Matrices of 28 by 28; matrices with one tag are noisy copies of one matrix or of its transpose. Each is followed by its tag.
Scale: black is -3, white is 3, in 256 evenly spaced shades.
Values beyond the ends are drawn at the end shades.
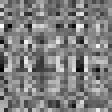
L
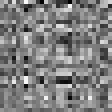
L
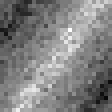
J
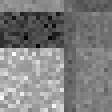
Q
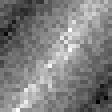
J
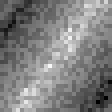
J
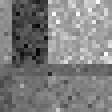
Q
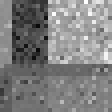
Q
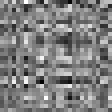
L
